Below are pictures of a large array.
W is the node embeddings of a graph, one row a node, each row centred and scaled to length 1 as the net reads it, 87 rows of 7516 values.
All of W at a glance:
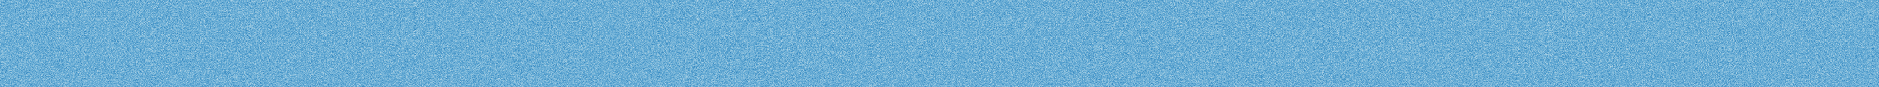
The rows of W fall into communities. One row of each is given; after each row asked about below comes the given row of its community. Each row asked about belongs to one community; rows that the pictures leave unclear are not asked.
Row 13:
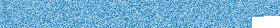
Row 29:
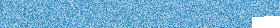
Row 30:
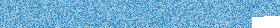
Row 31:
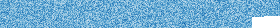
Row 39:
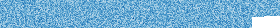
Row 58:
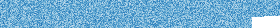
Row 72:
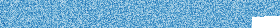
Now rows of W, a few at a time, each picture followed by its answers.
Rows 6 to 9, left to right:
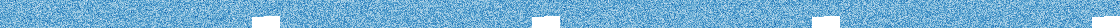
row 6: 13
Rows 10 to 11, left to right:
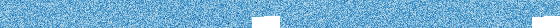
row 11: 30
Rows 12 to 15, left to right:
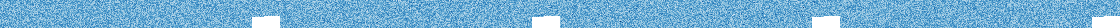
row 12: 72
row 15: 30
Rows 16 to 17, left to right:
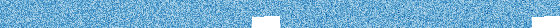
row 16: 72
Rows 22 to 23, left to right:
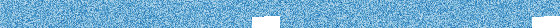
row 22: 31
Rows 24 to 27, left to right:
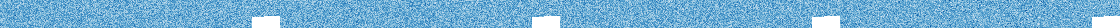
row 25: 13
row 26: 39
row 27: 13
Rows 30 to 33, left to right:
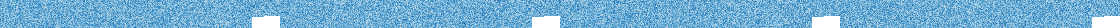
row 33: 31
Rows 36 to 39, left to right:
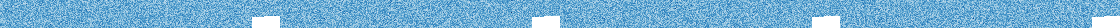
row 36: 29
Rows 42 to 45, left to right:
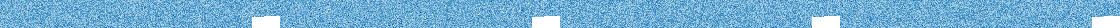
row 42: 29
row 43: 39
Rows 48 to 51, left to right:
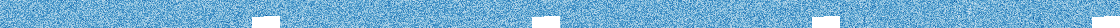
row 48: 58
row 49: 58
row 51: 31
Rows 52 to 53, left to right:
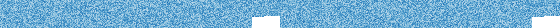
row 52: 31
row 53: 30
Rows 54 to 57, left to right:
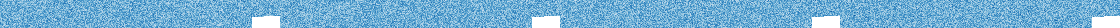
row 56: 58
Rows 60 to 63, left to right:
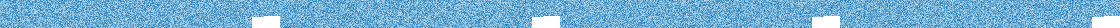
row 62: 13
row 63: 29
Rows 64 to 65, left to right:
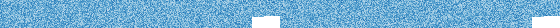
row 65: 29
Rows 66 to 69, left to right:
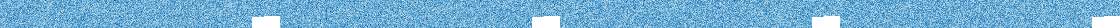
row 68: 30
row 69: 72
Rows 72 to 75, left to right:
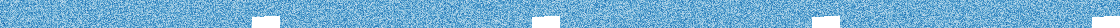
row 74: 58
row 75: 13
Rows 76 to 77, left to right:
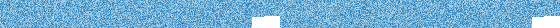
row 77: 30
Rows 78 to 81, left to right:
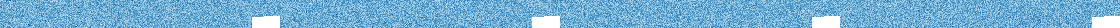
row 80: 29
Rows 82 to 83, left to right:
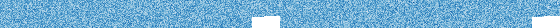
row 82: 29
